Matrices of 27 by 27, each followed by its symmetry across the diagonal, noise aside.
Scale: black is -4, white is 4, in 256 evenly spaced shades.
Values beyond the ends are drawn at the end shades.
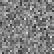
neither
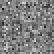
antisymmetric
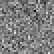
neither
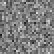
neither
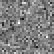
antisymmetric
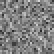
neither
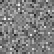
symmetric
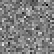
neither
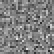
antisymmetric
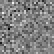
symmetric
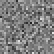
symmetric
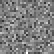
neither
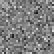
symmetric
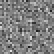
antisymmetric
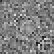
symmetric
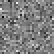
antisymmetric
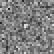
symmetric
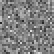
neither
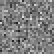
antisymmetric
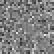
symmetric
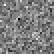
symmetric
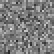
neither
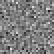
antisymmetric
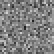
antisymmetric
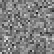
neither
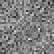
symmetric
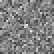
symmetric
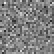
antisymmetric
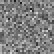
neither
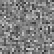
antisymmetric
